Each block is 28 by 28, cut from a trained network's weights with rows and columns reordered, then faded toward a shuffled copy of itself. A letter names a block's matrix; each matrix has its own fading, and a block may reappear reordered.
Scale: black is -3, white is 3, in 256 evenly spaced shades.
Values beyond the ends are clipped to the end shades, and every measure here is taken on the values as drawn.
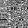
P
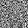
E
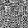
E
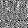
P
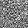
E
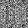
E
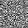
E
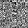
E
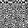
P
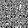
P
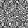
E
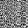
P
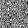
P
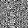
P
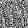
E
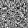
E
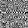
P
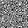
E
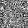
E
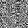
E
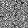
E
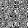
E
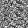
E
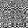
P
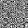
P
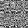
P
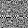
P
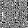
P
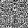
E
